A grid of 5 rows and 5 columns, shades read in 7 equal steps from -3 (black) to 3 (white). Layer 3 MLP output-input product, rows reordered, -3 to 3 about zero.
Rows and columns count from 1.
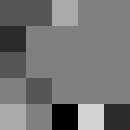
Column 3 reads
1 0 0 0 -3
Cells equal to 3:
0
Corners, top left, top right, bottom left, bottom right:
-1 0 1 -2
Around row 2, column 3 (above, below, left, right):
1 0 0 0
